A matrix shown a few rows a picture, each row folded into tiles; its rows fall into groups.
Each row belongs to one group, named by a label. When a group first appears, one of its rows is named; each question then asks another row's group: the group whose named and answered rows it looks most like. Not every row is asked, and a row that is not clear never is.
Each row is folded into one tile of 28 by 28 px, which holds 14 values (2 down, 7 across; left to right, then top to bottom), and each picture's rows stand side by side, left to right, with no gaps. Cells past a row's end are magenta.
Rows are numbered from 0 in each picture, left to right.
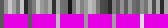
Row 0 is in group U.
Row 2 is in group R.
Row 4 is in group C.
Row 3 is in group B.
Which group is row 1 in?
U
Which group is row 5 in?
C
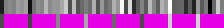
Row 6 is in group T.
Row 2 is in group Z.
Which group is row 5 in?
U
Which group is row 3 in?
C
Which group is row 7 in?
R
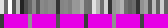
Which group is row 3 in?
U
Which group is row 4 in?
B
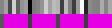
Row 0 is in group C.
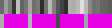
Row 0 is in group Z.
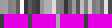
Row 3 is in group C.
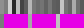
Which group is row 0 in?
Z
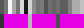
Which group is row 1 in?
T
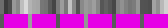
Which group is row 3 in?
B
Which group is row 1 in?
B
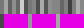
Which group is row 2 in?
R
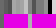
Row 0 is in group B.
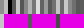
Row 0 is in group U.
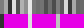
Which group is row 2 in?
C
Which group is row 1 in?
T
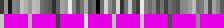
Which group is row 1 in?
B
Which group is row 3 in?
R
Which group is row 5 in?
T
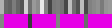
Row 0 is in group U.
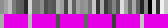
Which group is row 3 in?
Z
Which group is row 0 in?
B
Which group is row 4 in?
U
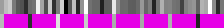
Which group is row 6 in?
R
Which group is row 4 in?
T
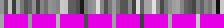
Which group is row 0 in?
C
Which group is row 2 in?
B
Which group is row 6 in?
B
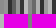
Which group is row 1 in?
C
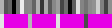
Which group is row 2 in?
R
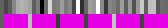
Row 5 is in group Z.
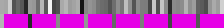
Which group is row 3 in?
B
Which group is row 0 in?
B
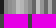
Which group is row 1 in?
U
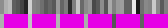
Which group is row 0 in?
B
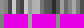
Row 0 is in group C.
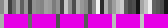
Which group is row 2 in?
U
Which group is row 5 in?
B
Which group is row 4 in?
B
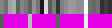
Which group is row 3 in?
T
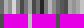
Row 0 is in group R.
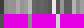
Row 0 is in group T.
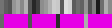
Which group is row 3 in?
R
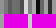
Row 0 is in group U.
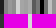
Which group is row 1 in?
R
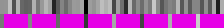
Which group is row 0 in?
Z
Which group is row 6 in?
C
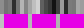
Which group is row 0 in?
R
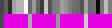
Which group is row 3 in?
R
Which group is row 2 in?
B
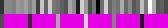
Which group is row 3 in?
R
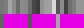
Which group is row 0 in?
U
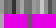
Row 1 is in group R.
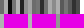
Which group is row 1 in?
R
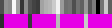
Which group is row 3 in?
R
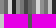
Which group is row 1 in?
U
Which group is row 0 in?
C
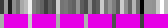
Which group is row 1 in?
T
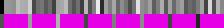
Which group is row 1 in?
T
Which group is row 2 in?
B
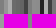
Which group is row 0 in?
B
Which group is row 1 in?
Z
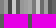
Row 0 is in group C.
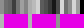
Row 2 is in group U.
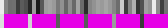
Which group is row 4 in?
C
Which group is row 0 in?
T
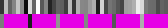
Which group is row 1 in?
Z
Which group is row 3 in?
Z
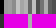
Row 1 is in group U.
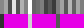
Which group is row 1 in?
T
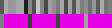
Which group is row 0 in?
U
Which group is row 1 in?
U
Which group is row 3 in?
C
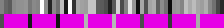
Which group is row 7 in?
B
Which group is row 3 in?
B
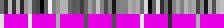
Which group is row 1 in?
R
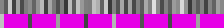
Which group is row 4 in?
C
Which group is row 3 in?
U
